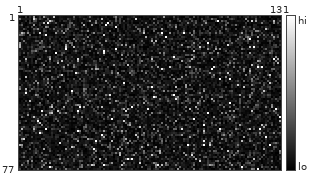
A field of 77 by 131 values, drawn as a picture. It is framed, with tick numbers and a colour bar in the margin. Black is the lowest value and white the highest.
No single row or column stands out from its neighbours. The halves do not mirror each other. There is no overall slope. The values are skewed, with a long tail toward high values. No seam splits the table. Fine speckle covers the field. There are no regular stripes. On average the colour sits 10% of the way up the scale.
